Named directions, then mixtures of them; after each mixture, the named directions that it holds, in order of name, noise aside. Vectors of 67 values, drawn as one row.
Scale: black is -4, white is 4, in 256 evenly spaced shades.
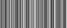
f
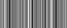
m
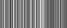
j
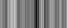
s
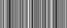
m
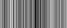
j, s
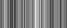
j, s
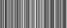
f, j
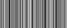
f, m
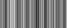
f, s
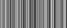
f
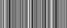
m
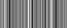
m
